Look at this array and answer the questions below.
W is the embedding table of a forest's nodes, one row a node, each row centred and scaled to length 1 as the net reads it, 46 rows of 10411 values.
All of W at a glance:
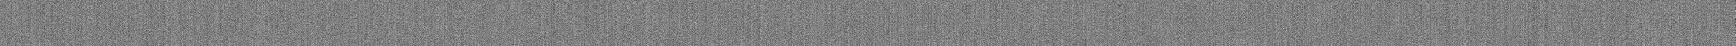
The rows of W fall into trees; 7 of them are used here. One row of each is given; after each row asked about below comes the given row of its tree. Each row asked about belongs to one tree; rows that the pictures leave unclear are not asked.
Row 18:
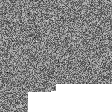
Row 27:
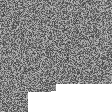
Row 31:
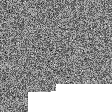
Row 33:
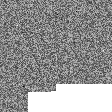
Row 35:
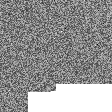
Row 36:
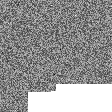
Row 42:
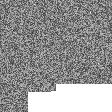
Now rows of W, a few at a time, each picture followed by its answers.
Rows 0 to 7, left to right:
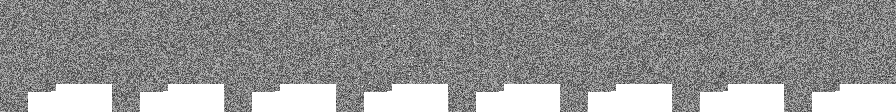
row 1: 31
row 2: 36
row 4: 42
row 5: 18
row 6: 18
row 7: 27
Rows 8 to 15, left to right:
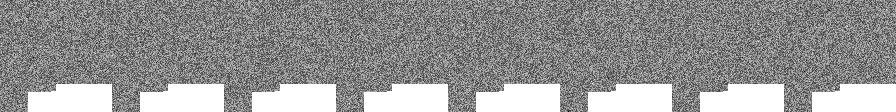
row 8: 18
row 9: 42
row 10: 31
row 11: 35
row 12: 42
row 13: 18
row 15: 35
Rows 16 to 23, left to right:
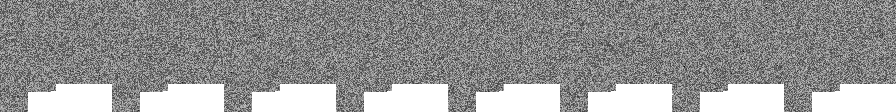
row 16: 31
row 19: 27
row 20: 27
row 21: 31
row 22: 18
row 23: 27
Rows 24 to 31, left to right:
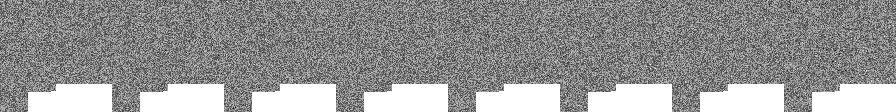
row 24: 31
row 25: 27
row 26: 35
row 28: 35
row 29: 33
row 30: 27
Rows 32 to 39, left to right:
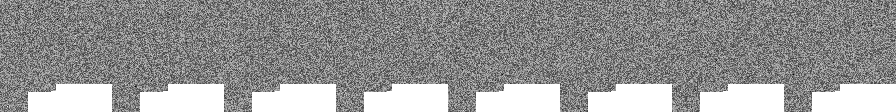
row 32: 42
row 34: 31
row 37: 27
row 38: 31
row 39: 36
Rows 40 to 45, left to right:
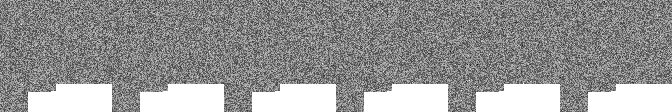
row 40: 42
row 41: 35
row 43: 36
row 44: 33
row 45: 36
